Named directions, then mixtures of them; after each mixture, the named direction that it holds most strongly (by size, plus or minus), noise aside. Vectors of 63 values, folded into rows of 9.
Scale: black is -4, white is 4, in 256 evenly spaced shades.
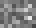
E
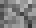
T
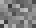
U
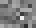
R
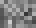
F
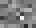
R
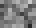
T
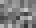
R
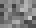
E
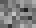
E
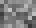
T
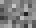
R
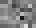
R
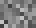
U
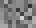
F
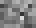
T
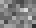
U
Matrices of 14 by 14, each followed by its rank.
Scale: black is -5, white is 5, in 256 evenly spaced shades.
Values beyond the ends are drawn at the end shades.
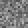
full rank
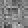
three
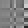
one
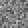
full rank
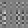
one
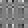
one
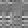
two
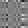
one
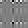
one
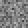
full rank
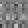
two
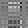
one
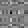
two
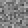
full rank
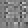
three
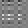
one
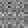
three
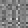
two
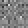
three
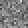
full rank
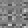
two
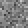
full rank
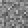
full rank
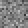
full rank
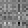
two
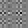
one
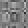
two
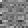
three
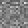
three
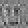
three
